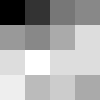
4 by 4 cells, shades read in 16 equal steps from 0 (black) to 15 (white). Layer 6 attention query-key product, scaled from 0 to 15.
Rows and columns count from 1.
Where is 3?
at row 1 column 2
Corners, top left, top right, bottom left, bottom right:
0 8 14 10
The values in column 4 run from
8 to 13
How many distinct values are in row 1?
4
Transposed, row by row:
0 9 13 14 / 3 8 15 11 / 7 10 13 12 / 8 13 13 10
